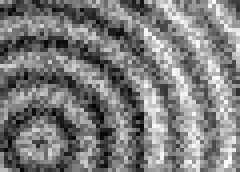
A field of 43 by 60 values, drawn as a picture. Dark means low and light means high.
On average the colour sits 50% of the way up the scale. The right part is higher, past a seam about 60% of the way across. Concentric rings centre on the bottom left. Neither half mirrors the other.
